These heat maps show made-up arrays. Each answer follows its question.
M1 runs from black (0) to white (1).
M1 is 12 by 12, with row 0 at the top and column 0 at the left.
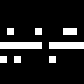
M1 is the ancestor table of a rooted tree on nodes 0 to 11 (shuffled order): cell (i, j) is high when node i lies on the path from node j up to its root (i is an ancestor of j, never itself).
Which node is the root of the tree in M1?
6
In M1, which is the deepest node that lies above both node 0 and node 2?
8
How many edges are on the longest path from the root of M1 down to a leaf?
2
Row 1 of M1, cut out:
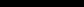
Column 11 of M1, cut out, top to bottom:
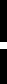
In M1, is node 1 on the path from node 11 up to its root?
no
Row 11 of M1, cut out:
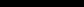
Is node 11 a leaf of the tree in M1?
yes
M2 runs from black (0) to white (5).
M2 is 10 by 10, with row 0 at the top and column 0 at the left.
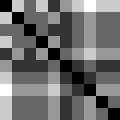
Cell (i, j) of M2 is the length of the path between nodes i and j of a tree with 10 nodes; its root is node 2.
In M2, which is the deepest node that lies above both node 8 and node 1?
5
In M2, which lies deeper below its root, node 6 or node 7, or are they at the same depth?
node 7
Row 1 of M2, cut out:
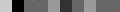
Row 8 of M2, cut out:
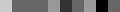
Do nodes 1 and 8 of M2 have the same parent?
yes
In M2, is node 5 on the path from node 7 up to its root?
yes
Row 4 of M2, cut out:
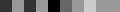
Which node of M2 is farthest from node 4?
7
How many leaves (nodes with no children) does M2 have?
6
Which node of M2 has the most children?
5
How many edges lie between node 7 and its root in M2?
3
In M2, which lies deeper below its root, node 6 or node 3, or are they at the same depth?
the same depth
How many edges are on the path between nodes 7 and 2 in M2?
3
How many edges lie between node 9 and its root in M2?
2
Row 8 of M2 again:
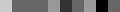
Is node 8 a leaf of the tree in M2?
yes
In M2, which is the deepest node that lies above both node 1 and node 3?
5
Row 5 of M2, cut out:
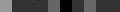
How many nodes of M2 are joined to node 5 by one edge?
6
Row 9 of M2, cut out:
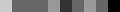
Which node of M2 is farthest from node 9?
0
